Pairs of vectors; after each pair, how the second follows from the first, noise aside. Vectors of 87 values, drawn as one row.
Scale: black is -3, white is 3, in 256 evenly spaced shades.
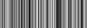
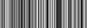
copied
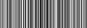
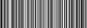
wrapped around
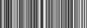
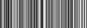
copied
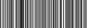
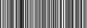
copied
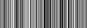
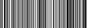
wrapped around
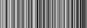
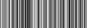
wrapped around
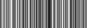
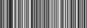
wrapped around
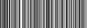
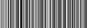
negated
